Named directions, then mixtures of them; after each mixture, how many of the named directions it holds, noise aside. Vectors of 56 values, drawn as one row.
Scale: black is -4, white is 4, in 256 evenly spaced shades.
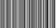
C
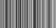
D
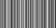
two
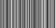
two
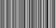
one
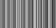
two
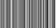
one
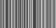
two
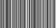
two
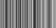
one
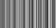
two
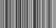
one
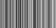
one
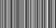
one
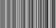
two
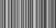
two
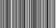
two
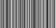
two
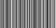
two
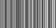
two
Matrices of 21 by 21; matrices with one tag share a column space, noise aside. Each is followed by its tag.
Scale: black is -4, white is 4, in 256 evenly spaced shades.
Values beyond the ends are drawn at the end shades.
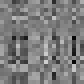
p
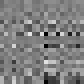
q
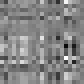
p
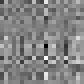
p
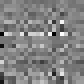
q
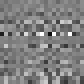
q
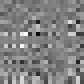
q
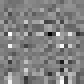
q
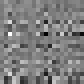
q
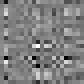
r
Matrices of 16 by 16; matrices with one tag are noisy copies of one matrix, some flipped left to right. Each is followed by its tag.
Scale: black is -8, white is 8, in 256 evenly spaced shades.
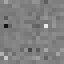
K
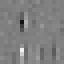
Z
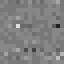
K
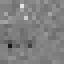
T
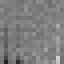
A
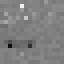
T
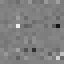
K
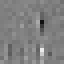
Z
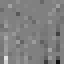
A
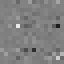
K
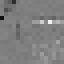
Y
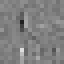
Z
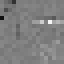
Y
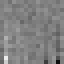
A
